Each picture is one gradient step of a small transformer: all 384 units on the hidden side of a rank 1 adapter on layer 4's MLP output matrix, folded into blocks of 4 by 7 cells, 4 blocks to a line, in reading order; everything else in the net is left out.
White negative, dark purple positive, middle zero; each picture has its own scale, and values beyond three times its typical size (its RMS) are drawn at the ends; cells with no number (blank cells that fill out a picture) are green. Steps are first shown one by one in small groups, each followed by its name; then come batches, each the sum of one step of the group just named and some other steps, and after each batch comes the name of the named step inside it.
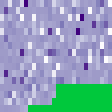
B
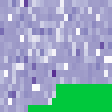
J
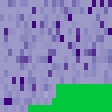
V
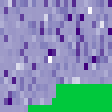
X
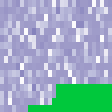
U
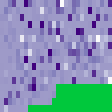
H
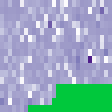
U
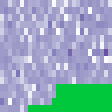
B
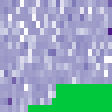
X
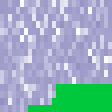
U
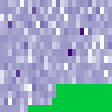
H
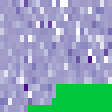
H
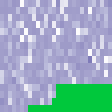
U
